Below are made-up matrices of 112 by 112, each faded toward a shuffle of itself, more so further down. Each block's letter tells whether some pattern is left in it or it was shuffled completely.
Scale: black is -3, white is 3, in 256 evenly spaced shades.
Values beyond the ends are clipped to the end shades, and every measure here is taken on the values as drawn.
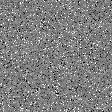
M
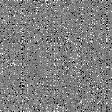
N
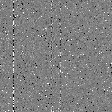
N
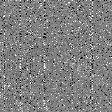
N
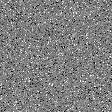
M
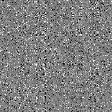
N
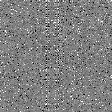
N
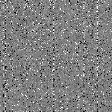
N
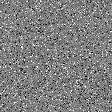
M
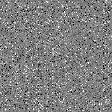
N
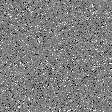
M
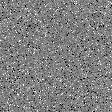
M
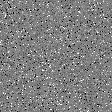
M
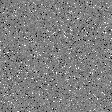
M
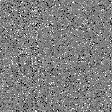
N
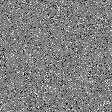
M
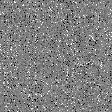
N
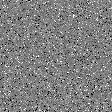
M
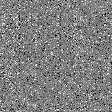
N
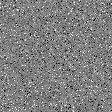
M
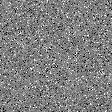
M
